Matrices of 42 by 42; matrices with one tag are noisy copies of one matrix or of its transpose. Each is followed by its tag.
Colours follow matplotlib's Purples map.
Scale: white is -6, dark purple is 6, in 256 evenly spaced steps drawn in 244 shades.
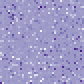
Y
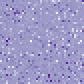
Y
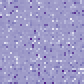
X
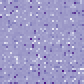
X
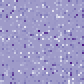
X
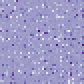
X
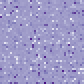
X
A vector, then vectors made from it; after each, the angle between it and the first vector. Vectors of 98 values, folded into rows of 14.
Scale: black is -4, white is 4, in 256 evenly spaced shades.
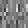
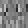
nearly opposite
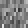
partly aligned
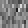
partly opposed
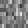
partly aligned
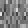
partly aligned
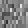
orthogonal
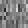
nearly parallel
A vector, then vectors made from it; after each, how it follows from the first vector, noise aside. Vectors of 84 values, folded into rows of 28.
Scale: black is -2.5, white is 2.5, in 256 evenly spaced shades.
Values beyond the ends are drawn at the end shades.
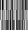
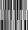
reversed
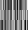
reversed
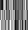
sign-scrambled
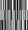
reversed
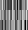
reversed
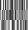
sign-scrambled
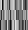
sign-scrambled
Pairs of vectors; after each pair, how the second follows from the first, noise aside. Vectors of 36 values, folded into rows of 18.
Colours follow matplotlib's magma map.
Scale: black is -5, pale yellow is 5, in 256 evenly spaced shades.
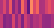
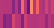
partly zeroed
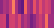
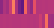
partly zeroed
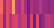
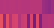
partly zeroed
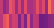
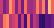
scaled up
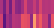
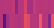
partly zeroed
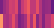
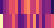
scaled up
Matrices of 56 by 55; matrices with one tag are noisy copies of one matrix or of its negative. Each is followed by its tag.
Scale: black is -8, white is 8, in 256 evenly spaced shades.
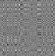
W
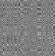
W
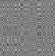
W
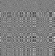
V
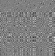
V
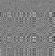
V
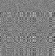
V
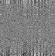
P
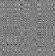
W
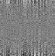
P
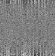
P
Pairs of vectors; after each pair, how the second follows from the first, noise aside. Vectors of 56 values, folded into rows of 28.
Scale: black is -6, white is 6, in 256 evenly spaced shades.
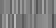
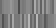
wrapped around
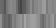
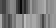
scaled up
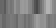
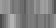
wrapped around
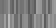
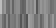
wrapped around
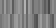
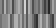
scaled up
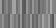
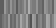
wrapped around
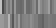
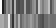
scaled up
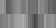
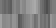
wrapped around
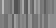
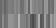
wrapped around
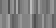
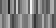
scaled up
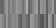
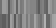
wrapped around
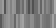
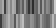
scaled up
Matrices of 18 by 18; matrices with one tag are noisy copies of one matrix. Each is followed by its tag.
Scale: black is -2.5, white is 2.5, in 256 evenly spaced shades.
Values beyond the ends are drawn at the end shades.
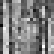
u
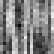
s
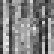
u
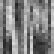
s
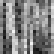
s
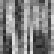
s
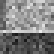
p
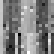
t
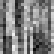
s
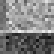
p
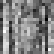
u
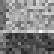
p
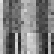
t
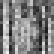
u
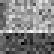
p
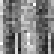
t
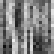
s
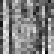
u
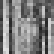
u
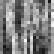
s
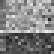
p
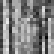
u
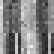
t
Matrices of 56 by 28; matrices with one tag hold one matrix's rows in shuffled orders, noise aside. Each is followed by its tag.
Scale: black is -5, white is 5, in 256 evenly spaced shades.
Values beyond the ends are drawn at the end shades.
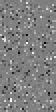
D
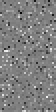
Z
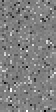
D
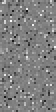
D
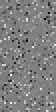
D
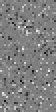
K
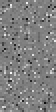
D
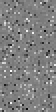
D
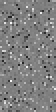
D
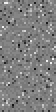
Z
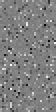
D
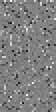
D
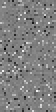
K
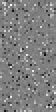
D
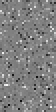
Z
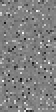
K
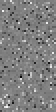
Z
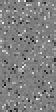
K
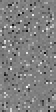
D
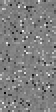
K
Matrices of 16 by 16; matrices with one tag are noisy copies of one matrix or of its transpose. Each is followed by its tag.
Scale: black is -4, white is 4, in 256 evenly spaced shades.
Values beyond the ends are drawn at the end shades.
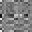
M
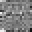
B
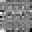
B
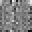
B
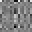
M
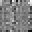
B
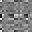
M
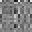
M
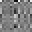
M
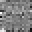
B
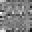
B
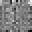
B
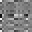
M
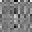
M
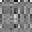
M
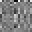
M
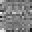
B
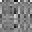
M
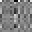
M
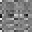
M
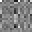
M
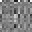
M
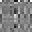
M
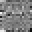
B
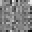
B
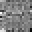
B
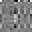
M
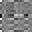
M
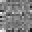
B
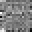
B
